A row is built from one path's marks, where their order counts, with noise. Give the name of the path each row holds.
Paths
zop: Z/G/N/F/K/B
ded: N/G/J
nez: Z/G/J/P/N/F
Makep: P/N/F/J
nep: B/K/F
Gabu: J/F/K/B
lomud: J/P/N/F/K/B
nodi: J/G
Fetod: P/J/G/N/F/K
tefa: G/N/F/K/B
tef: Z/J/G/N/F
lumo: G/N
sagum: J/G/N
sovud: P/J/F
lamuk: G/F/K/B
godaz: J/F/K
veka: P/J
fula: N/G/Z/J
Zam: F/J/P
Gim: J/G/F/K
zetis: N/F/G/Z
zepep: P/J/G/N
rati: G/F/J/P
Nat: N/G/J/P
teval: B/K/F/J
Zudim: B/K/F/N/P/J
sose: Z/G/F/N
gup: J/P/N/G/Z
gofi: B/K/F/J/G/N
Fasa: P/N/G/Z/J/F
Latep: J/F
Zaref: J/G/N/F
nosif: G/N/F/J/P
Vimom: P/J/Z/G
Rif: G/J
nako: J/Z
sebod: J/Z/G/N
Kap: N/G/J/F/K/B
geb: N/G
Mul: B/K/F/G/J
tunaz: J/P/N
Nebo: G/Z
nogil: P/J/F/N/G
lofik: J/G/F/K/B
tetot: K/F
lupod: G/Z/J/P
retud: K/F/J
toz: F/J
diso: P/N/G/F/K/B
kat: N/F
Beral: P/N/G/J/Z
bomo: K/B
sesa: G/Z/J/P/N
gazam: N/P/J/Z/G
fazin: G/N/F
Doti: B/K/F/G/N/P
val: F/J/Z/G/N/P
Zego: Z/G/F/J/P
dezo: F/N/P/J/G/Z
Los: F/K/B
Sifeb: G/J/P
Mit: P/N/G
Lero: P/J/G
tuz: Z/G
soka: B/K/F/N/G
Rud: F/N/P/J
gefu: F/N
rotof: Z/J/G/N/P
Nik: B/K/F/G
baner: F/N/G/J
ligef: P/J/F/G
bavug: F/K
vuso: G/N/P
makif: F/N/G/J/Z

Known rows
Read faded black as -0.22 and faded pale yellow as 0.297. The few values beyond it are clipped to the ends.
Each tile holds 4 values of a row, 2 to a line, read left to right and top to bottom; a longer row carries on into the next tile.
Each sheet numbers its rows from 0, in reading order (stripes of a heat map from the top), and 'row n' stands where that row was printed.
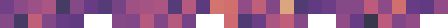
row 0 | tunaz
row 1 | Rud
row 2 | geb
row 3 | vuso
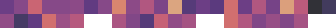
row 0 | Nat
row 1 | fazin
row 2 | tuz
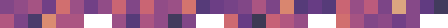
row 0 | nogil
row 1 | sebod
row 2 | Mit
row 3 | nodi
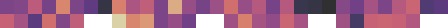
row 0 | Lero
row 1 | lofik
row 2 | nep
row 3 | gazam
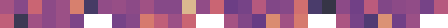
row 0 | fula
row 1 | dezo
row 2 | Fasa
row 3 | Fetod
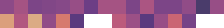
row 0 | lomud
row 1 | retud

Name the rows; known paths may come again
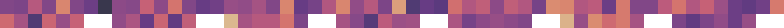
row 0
Lero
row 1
Sifeb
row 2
diso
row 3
fazin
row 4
baner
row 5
Kap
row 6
gefu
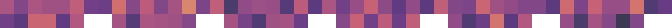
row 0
sesa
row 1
zetis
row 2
Makep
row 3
Zam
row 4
zepep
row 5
sebod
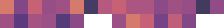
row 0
sose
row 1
teval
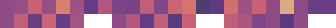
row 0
rati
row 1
lupod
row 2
Rif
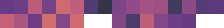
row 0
Vimom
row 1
tunaz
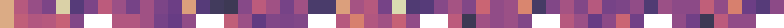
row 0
tefa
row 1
nako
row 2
veka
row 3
Nik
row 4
fula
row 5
retud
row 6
vuso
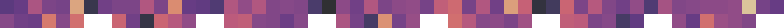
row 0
rotof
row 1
Mit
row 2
Latep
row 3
Fetod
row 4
tuz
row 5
godaz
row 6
gup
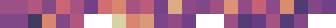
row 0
nosif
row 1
lofik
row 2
lumo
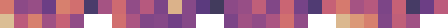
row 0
zop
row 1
nodi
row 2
Doti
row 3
Los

